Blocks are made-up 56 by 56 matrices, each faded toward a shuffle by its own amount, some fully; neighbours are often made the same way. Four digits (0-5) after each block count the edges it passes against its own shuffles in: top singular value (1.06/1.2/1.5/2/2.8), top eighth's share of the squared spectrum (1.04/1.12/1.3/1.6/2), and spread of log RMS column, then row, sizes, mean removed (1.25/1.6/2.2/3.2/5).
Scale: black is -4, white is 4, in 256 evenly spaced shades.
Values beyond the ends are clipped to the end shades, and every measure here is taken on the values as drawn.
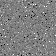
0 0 0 0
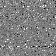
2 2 0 2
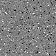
1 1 0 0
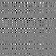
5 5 3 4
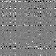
4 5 2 3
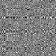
4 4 2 3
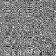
4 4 2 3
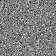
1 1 0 0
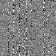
2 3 3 0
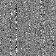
2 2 3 0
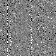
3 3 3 0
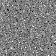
0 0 0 0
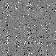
2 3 2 1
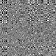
4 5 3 3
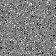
2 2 0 0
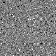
3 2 1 1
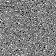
2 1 0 0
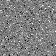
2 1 0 0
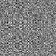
4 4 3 2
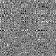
4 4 2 2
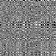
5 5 3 3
